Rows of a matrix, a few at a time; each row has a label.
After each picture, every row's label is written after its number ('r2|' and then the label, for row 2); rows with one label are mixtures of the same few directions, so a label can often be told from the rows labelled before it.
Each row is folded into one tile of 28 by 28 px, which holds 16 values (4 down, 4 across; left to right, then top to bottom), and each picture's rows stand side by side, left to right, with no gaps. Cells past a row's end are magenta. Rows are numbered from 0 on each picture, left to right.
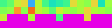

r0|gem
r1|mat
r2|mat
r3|mat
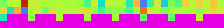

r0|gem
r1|gem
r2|gem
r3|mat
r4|mat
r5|mat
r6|mat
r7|mat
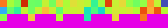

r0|mat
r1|gem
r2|mat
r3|mat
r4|mat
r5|mat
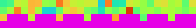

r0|gem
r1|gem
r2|mat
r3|mat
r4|gem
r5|mat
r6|mat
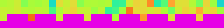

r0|mat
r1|gem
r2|mat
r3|gem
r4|gem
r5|mat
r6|mat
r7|mat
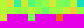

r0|mat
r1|mat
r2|gem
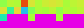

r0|gem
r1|mat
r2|mat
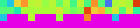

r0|mat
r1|mat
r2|mat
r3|mat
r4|gem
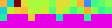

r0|mat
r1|gem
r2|gem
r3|mat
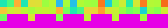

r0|mat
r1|mat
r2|mat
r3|mat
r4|mat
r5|mat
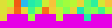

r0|mat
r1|gem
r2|gem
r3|mat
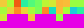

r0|mat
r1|gem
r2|gem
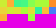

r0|mat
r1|gem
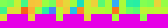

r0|gem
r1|gem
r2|gem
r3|mat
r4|mat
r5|mat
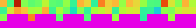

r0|mat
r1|gem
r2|mat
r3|mat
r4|mat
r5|mat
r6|mat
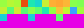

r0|gem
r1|mat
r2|gem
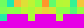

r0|mat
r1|mat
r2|mat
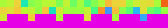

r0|mat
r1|gem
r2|mat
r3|gem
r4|gem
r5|gem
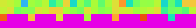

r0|gem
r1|gem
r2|mat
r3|mat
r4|mat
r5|gem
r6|mat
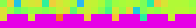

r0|mat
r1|mat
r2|gem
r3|gem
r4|gem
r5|mat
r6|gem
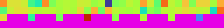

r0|mat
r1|mat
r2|gem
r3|gem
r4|mat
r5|mat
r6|mat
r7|gem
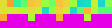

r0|mat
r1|gem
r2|gem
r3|mat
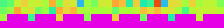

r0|gem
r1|gem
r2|mat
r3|mat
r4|mat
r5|mat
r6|gem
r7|mat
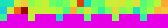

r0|gem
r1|mat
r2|gem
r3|mat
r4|gem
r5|gem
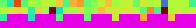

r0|mat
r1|gem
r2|mat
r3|gem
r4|mat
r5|gem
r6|gem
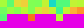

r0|mat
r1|gem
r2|gem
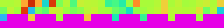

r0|gem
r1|mat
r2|mat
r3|gem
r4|mat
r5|gem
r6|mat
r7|gem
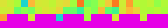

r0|gem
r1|mat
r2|gem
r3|gem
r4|mat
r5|mat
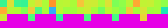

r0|mat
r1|gem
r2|gem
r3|gem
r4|gem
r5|gem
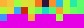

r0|gem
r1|mat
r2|mat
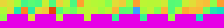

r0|gem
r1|gem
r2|mat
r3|gem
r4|gem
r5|gem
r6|gem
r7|gem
